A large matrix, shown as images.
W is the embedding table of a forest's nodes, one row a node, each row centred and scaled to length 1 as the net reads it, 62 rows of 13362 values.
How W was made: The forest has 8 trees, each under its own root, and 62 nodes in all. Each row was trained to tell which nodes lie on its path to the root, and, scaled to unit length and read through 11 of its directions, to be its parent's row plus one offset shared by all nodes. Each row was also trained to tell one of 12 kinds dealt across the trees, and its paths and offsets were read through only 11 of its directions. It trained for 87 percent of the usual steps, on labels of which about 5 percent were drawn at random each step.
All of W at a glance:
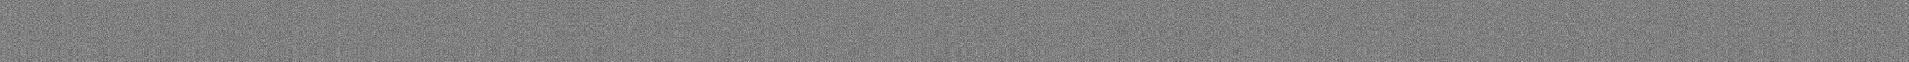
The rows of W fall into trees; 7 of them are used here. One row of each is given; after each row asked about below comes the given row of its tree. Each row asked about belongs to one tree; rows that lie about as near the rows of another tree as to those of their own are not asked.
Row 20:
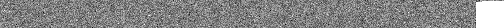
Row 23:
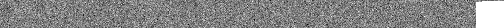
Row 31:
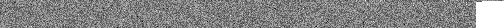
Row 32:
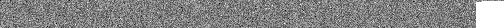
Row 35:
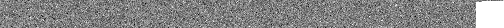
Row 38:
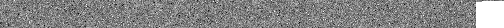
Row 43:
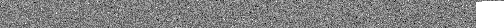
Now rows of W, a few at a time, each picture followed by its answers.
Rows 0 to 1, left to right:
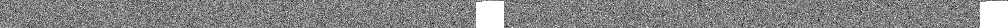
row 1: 23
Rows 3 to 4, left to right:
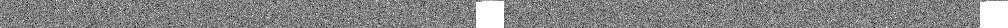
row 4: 23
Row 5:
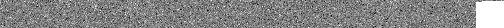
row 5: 35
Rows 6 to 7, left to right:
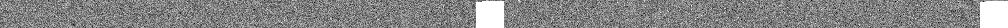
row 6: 38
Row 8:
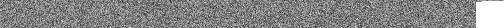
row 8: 20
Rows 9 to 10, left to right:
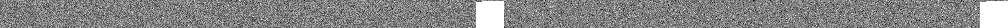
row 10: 23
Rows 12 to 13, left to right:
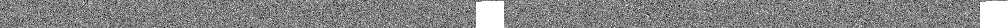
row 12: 23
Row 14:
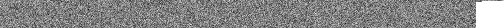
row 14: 31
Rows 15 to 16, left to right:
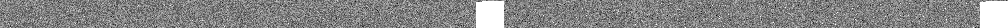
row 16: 35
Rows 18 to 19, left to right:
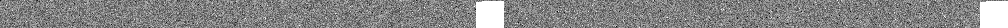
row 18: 43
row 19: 23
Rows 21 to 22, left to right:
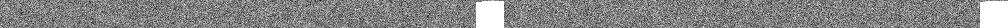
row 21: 20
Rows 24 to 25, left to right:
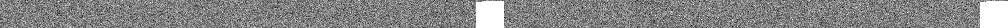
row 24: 38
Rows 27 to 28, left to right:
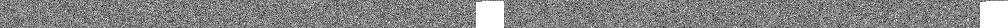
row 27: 23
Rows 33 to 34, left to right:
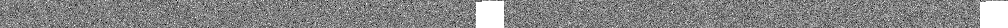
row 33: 31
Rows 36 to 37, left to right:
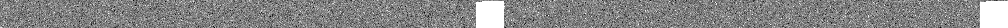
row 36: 20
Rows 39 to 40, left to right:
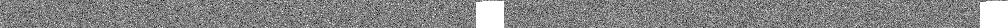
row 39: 20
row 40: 31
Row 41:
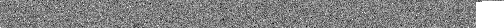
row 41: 31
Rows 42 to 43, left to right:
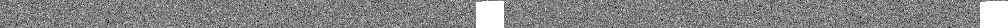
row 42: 23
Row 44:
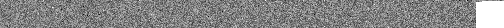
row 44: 20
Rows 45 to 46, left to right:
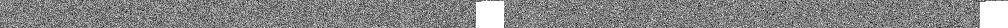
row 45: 38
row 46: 23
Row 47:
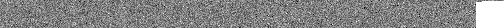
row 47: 20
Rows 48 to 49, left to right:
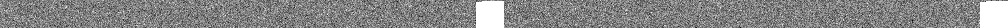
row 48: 43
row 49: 20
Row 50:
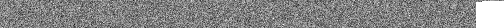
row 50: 20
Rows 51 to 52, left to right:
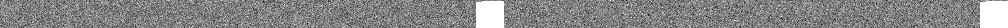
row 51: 43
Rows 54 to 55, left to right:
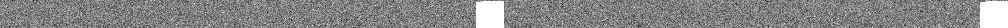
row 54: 43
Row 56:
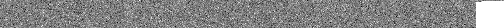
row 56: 35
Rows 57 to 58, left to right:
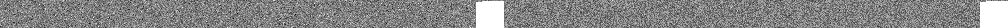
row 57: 23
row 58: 32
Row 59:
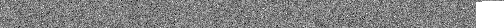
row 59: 20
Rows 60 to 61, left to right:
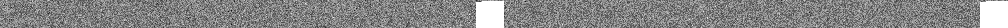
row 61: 32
